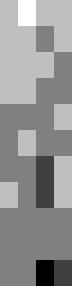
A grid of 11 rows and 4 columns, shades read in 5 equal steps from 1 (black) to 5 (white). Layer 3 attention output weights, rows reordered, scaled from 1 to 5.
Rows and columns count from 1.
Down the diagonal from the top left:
4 4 4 3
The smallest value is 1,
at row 11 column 3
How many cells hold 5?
1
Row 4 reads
4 4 3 3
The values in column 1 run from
3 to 4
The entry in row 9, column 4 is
3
